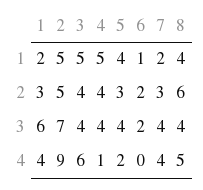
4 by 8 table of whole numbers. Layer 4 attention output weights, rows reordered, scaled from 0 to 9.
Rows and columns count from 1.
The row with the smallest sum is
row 1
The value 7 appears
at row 3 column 2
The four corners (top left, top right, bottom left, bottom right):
2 4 4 5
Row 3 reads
6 7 4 4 4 2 4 4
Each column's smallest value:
2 5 4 1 2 0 2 4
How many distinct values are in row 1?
4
